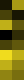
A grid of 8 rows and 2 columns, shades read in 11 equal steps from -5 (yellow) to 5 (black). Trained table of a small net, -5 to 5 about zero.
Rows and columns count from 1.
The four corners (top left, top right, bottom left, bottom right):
4 -2 -1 0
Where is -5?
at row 6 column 1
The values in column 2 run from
-3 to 4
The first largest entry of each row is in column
1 2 2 1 1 2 2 2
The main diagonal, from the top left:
4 4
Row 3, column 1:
-3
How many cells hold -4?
0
